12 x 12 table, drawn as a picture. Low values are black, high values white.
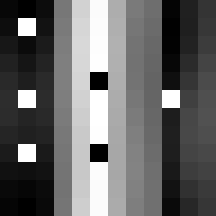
Grain: streaks running down. Seam: none. Lone odd cells: 6, 4 higher and 2 lower than their neighbours. Slope: none.
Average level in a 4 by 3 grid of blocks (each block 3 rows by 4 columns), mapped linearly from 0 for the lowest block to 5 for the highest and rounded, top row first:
150 | 141 | 141 | 051
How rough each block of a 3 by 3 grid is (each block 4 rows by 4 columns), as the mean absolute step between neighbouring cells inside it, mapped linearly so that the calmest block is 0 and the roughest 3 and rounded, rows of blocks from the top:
3 0 0 / 2 2 2 / 2 2 0
